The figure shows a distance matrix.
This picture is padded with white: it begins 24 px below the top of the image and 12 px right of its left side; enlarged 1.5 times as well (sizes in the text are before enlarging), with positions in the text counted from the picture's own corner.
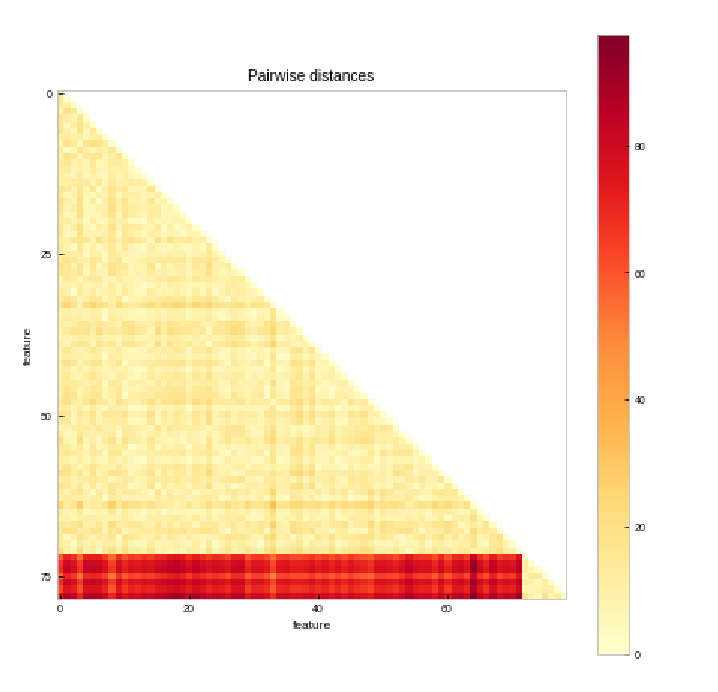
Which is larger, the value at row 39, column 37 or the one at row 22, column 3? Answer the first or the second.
the second
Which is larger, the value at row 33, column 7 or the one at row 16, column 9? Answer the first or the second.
the first
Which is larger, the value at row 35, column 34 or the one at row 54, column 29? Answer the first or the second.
the second
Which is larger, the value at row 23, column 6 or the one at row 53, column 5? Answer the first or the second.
the first
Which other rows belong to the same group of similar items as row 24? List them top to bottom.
0, 1, 2, 3, 4, 5, 6, 7, 8, 9, 10, 11, 12, 13, 14, 15, 16, 17, 18, 19, 20, 21, 22, 23, 25, 26, 27, 28, 29, 30, 31, 32, 33, 34, 35, 36, 37, 38, 39, 40, 41, 42, 43, 44, 45, 46, 47, 48, 49, 50, 51, 52, 53, 54, 55, 56, 57, 58, 59, 60, 61, 62, 63, 64, 65, 66, 67, 68, 69, 70, 71
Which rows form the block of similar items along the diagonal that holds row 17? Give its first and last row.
0 to 71
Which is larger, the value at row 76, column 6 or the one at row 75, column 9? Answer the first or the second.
the first
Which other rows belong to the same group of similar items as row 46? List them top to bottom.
0, 1, 2, 3, 4, 5, 6, 7, 8, 9, 10, 11, 12, 13, 14, 15, 16, 17, 18, 19, 20, 21, 22, 23, 24, 25, 26, 27, 28, 29, 30, 31, 32, 33, 34, 35, 36, 37, 38, 39, 40, 41, 42, 43, 44, 45, 47, 48, 49, 50, 51, 52, 53, 54, 55, 56, 57, 58, 59, 60, 61, 62, 63, 64, 65, 66, 67, 68, 69, 70, 71
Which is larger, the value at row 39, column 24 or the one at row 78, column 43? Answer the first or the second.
the second
